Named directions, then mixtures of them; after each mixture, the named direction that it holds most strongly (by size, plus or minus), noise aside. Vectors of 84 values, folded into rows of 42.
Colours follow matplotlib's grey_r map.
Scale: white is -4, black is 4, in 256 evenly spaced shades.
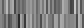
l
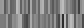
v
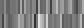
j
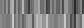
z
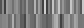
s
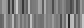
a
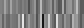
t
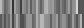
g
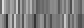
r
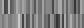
v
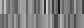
s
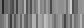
r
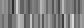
v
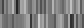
a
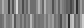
a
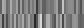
t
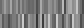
t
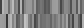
r
